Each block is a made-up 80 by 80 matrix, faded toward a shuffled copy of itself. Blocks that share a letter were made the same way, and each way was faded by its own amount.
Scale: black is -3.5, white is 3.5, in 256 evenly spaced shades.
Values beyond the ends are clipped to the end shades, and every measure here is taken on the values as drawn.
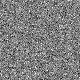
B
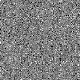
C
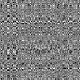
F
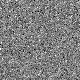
B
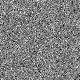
B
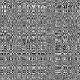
F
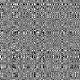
F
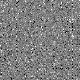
C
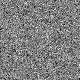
B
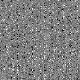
C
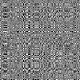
F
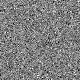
B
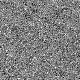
B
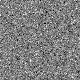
B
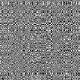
F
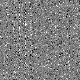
C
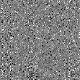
C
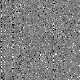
C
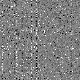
C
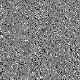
C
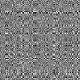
F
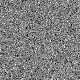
B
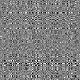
F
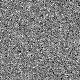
B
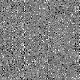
C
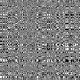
F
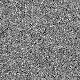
B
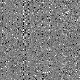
C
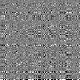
F
